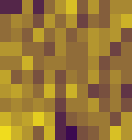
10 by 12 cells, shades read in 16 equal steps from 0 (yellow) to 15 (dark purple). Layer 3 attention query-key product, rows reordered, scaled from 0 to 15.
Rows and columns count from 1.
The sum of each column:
60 65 62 77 61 88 73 83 66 82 67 75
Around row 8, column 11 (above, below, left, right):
7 10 9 10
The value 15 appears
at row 10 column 7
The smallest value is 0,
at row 10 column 1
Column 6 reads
5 8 6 6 7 10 9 11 13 13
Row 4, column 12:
8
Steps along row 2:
down up up down up down up down up down down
